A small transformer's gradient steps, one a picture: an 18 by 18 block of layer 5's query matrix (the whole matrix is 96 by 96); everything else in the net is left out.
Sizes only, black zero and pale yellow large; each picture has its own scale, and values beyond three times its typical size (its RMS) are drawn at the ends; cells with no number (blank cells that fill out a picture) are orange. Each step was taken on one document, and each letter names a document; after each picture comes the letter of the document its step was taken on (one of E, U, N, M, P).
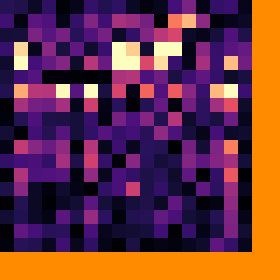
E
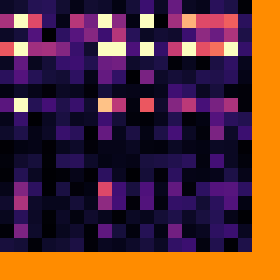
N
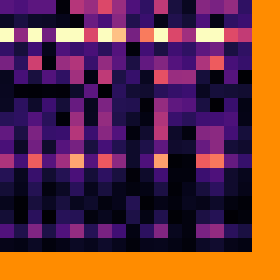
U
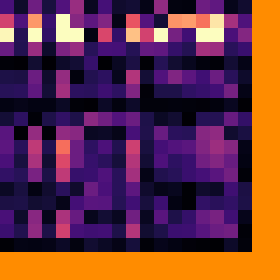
U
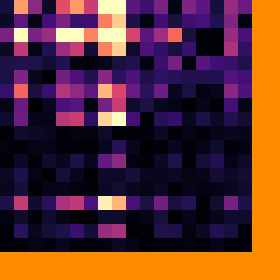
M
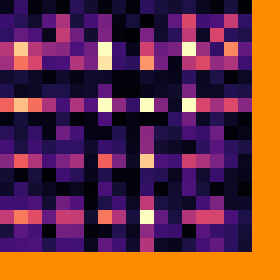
N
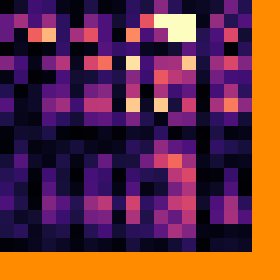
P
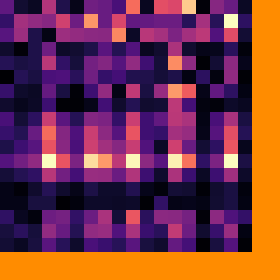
P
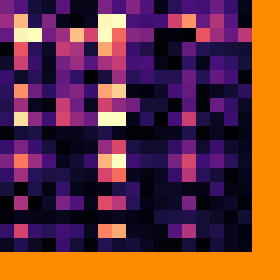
M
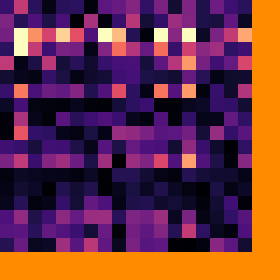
E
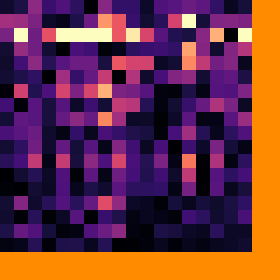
M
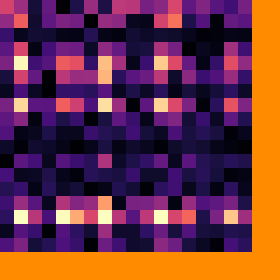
E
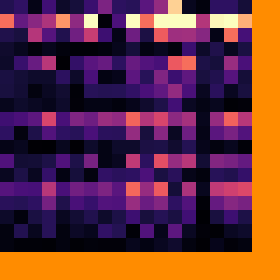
P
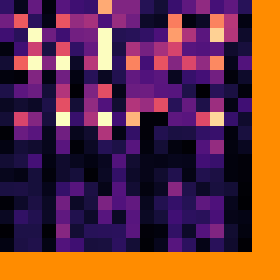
E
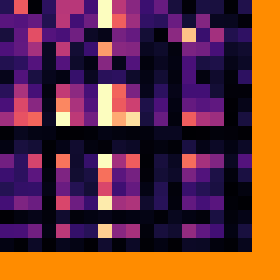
M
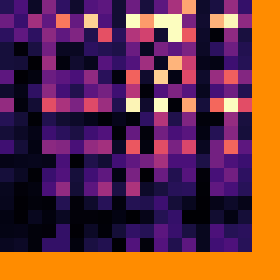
P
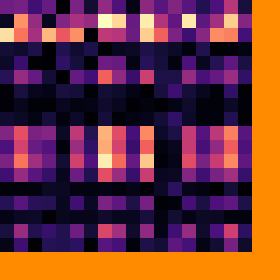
N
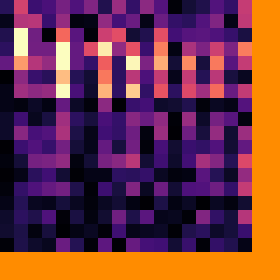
E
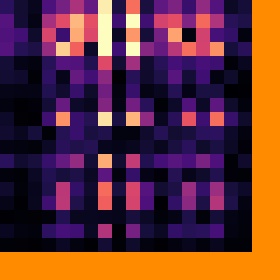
U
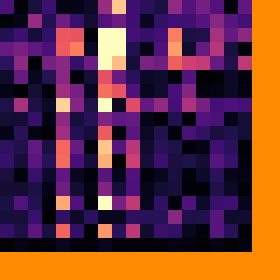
M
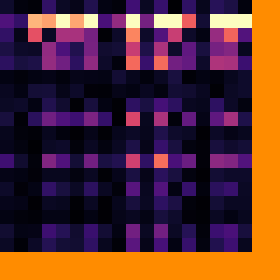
P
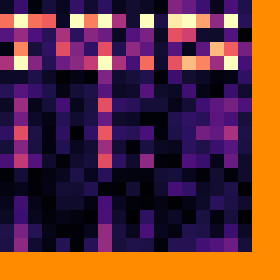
N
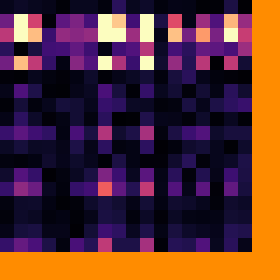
N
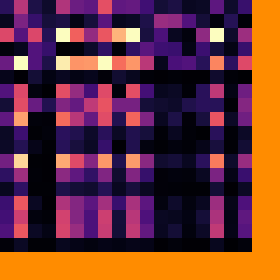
M
